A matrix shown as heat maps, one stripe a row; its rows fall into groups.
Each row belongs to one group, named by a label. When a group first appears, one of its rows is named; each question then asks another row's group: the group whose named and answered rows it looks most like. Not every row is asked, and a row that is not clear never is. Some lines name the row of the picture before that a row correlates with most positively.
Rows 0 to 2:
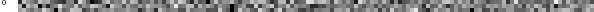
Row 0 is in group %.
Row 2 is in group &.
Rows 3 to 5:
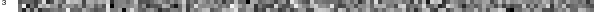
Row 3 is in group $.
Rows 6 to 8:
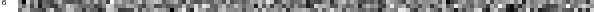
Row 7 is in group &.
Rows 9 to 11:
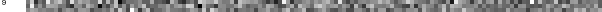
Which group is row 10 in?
%
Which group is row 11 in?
&
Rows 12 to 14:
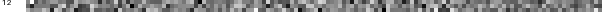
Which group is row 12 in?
%
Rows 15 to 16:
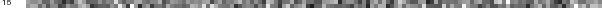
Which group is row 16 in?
&
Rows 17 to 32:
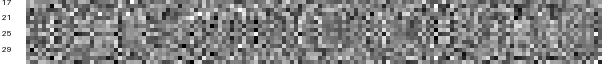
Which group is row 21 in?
%
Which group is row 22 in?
$
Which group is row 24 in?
$
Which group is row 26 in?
$
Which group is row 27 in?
$
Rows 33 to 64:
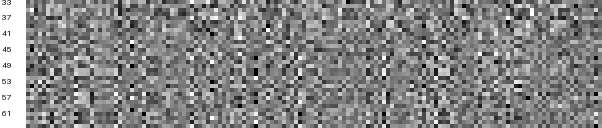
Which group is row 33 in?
%
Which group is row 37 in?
&
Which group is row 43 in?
&
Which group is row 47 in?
$
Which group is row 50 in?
$
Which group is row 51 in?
$
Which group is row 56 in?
$
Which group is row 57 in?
&
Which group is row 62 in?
&
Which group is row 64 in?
$
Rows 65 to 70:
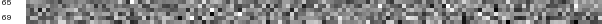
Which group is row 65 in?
&
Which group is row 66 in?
%
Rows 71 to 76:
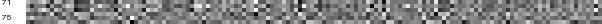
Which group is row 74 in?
$
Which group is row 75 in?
&
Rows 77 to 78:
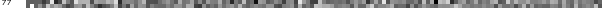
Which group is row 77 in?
$
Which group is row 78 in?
%
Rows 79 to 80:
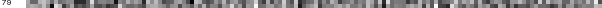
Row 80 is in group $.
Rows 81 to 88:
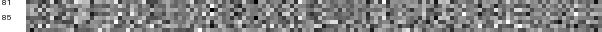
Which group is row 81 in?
$
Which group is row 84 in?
&
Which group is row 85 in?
$
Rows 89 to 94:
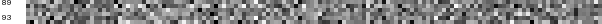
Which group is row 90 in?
%
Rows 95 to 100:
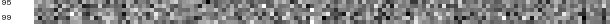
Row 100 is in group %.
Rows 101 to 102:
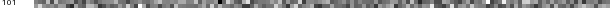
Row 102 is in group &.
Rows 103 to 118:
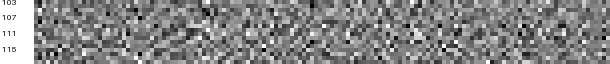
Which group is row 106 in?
%
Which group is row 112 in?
$
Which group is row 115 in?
$
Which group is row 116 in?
&
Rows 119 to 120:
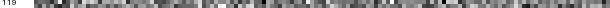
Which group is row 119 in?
$
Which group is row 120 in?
&
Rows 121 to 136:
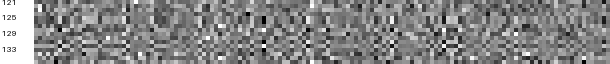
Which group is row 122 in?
%
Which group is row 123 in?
%
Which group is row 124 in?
&
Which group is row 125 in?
$
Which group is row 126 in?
$
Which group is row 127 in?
&
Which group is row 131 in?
$
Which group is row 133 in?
$
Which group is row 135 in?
&
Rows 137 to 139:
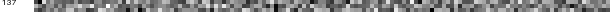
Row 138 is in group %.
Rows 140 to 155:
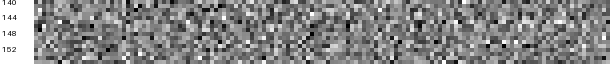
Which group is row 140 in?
%
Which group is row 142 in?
%
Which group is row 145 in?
$
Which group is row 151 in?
&
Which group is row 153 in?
&
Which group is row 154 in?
$
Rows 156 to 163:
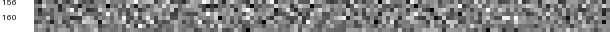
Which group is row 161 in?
$
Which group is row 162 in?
&
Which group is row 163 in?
&
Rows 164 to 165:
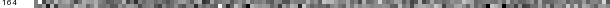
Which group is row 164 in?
%
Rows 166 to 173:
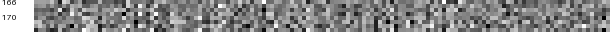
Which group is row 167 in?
&
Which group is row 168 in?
$
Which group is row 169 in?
&
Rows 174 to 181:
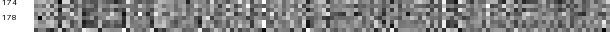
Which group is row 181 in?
$
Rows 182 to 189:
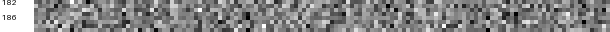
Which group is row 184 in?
$
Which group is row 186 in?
&
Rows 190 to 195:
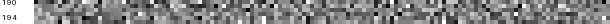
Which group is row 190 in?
$
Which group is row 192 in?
&
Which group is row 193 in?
&
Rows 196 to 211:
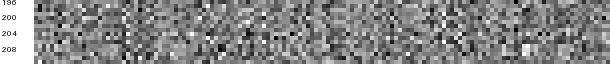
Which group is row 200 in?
$
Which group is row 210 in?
&
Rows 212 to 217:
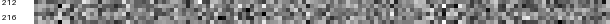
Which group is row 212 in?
$
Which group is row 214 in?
&
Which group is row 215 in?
$
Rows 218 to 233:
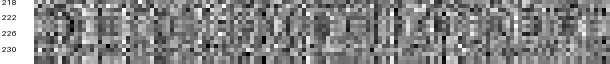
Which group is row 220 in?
$
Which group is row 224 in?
&
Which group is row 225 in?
&
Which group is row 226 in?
&
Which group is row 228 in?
$
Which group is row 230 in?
%
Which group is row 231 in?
&
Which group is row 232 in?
$
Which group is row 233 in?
$
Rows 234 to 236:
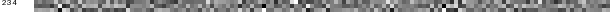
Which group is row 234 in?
%
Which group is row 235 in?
$
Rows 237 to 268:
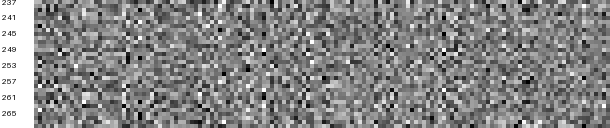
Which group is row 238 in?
&
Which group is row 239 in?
&
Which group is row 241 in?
$
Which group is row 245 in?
$
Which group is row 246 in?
&
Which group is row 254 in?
&
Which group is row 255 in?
%
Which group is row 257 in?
&
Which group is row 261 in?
$
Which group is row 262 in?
&
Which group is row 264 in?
%
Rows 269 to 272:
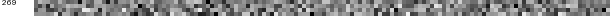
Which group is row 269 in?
%
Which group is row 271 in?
$
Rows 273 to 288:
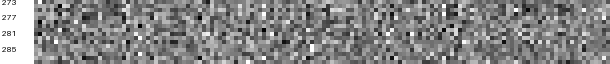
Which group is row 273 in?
%
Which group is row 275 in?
&
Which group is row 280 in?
$
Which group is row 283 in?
%
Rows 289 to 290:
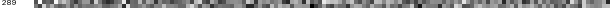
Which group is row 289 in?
%
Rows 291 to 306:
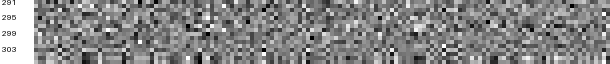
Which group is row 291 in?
&
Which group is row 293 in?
$
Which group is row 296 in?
&
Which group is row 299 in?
%
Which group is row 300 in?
%
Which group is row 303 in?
$
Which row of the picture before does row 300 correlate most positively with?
289
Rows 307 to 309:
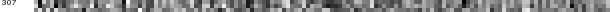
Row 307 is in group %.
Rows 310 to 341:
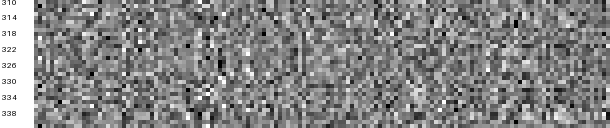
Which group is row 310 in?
$
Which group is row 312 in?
$
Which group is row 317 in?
&
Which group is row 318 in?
$
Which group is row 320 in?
&
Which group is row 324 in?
%
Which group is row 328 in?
%
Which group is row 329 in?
&
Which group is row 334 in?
$
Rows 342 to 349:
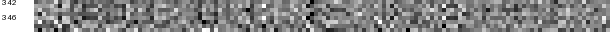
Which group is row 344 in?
&
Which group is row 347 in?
%
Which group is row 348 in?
$
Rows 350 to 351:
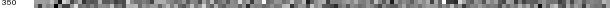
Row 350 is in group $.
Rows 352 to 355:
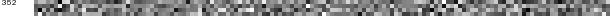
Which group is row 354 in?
&
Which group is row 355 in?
%
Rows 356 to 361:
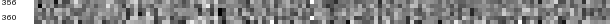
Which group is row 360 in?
%
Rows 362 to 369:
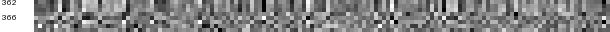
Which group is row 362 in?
$
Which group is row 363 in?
$
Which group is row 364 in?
$
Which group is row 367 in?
$
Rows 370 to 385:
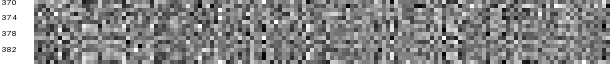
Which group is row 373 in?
%
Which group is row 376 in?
$
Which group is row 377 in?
$
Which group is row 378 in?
&
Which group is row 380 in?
$
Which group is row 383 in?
$
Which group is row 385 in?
&
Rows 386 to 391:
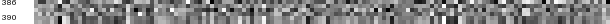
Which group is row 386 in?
$
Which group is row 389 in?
&
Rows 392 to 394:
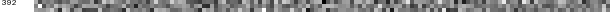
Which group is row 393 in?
%
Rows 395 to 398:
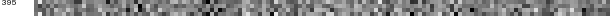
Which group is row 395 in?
%
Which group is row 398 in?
%
